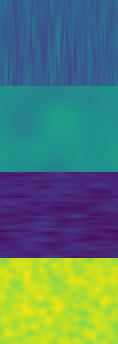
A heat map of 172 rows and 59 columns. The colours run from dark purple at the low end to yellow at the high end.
It is made of 4 by 1 panels. Panel 1,1: low, streaked downward, faint in contrast. Panel 2,1: middling, smooth, faint in contrast. Panel 3,1: very low, streaked across, faint in contrast. Panel 4,1: very high, blotchy, faint in contrast.
